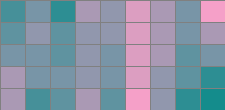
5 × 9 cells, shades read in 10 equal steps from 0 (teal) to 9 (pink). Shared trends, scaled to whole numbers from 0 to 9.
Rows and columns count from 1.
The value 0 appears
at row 5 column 9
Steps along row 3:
same down up down up down down up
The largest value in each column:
6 5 4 6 5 9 6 4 9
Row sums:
45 45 41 40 35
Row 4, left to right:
6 4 4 5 4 8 5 3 1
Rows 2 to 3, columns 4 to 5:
5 5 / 5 4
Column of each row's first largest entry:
9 6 6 6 6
